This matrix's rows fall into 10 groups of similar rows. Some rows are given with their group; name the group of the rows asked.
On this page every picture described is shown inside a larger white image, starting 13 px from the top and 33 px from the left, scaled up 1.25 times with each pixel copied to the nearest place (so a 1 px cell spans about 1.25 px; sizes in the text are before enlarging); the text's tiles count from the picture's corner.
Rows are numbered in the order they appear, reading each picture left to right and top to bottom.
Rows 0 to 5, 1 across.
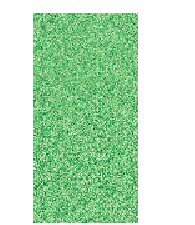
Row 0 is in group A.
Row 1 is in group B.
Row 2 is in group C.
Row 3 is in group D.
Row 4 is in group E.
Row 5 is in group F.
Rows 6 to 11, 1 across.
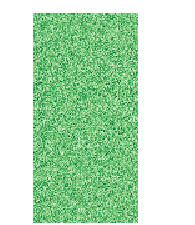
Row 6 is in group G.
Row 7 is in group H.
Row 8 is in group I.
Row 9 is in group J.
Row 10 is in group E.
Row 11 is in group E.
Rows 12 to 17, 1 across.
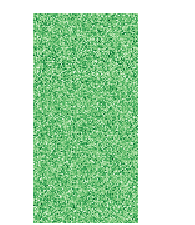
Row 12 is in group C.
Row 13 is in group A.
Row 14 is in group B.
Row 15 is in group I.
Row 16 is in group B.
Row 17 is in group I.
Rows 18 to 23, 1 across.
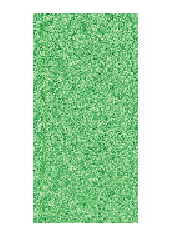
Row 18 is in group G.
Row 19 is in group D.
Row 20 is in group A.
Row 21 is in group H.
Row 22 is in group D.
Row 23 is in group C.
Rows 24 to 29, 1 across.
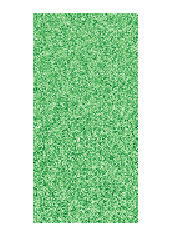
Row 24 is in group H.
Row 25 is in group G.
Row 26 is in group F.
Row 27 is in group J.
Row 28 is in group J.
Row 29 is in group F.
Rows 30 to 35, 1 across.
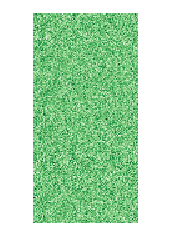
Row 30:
I
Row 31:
D
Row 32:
J
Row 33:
H
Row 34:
A
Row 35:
J
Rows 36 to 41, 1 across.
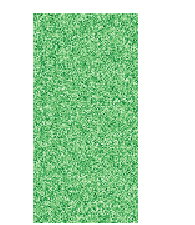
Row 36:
A
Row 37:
A
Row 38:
B
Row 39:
G
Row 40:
A
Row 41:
E
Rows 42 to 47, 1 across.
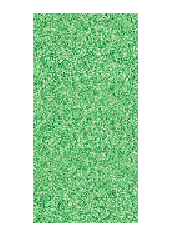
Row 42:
E
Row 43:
A
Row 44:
A
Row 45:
J
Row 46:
E
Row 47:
D
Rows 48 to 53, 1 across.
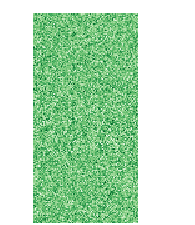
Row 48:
F
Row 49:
I
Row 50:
F
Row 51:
G
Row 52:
H
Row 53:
C
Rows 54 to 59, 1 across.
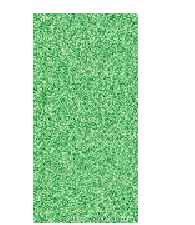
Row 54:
G
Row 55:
F
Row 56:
J
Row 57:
F
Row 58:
I
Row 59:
B
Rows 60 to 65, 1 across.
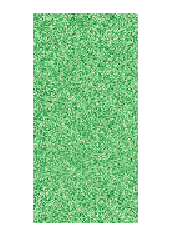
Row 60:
G
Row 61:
G
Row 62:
E
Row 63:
C
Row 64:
E
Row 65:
C
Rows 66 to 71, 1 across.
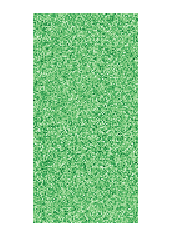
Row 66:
C
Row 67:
G
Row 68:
D
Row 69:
H
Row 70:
J
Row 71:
F
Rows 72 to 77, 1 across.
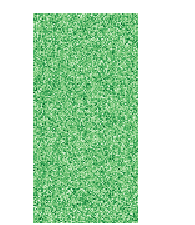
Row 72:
A
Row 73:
D
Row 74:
J
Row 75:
F
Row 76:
D
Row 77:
I
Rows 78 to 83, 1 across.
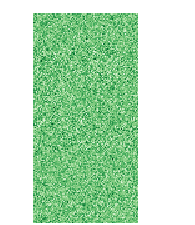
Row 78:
J
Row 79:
G
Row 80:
C
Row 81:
A
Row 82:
B
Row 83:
C
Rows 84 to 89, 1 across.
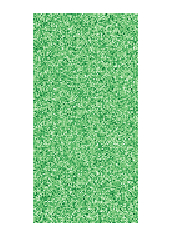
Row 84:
E
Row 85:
B
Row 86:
E
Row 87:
G
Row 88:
E
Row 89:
J
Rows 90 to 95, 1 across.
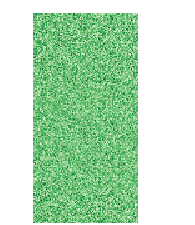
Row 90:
B
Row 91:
H
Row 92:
B
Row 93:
B
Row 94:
C
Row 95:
E
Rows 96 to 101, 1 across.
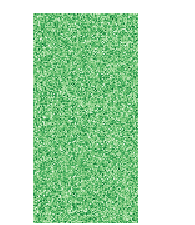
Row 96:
B
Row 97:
G
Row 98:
F
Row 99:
G
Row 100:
G
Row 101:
I
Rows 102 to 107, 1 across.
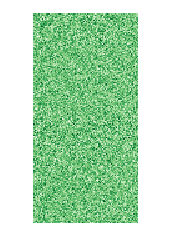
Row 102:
G
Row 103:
E
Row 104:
H
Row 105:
I
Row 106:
C
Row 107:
J
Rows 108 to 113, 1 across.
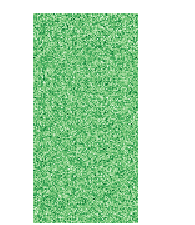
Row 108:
H
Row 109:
J
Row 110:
H
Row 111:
E
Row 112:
E
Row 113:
I
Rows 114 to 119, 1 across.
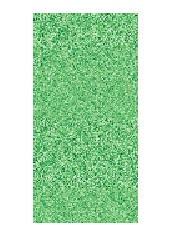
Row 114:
F
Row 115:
I
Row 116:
C
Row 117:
E
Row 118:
J
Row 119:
A
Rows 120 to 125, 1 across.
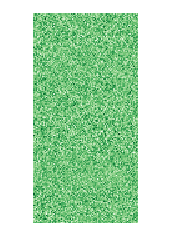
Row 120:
F
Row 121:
C
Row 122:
F
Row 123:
D
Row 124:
A
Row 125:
I
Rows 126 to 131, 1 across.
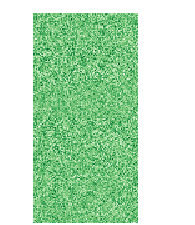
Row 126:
H
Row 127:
G
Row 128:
D
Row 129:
A
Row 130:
I
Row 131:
A
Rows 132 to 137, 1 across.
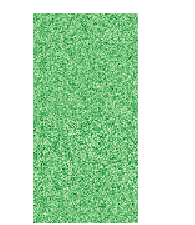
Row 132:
G
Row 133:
H
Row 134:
B
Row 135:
D
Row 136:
H
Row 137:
D
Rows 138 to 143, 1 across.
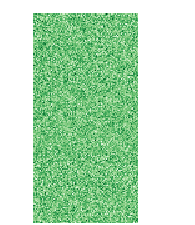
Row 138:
C
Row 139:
E
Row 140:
E
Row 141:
A
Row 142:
H
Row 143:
F
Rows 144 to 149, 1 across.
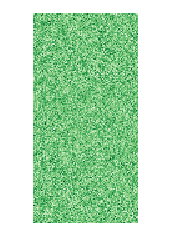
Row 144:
D
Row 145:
G
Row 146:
A
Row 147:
F
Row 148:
A
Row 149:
D
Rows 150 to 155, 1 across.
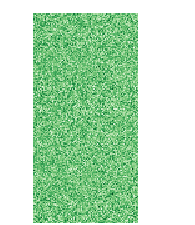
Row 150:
E
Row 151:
H
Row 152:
G
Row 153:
G
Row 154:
D
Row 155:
E
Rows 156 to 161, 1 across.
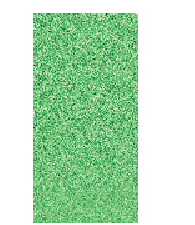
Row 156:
E
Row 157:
I
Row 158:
G
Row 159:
J
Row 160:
F
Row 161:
C
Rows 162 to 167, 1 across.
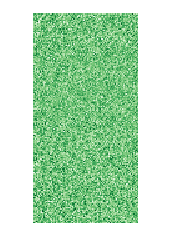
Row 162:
A
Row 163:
F
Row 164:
C
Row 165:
F
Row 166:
A
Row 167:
J
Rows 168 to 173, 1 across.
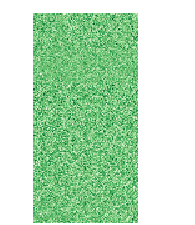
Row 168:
D
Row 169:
B
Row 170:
I
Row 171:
F
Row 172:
B
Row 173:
B
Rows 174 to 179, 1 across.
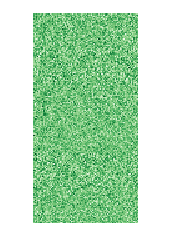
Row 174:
H
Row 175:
A
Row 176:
J
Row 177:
D
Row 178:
F
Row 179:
I
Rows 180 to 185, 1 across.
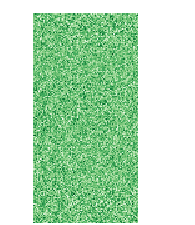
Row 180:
B
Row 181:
B
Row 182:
J
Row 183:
I
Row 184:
A
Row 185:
D
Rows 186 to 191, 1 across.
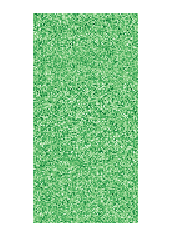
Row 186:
I
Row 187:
I
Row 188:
E
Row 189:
B
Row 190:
E
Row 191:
B
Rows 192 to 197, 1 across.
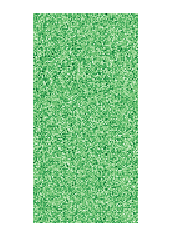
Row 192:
H
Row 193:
J
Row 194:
E
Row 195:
H
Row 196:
H
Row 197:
H
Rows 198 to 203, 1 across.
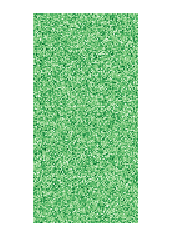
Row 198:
B
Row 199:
E
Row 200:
H
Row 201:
C
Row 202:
A
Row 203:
G
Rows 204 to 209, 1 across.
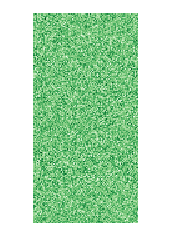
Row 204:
F
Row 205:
C
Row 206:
H
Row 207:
E
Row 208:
A
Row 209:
C
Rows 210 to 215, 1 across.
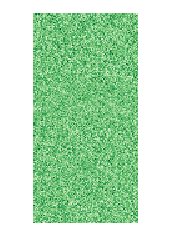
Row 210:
A
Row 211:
B
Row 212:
C
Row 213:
D
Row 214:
C
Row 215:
D
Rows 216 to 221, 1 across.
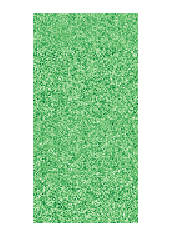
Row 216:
C
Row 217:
F
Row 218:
D
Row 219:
B
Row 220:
B
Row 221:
A
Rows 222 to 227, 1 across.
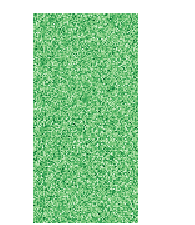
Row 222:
A
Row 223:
D
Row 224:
C
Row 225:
J
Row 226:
J
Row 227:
D
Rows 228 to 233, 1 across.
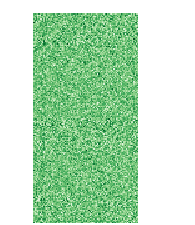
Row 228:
J
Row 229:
B
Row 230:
B
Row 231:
F
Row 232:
D
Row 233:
H
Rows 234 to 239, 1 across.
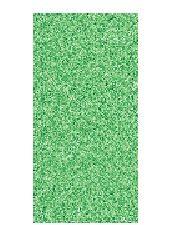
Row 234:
G
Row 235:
B
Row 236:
D
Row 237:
I
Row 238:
I
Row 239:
J
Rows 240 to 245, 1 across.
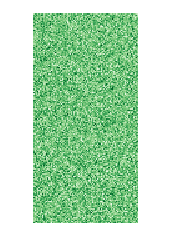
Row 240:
D
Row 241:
E
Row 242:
E
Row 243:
F
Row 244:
E
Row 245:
J
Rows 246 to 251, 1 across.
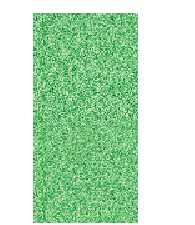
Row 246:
J
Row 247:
F
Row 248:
A
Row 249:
H
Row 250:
J
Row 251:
J
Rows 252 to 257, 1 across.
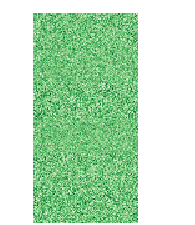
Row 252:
A
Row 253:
B
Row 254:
E
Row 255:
I
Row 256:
F
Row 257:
I
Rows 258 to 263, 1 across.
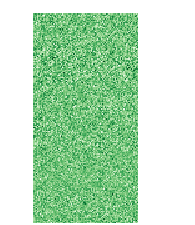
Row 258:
A
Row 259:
A
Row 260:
G
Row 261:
C
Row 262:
B
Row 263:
B
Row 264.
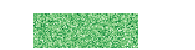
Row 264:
H
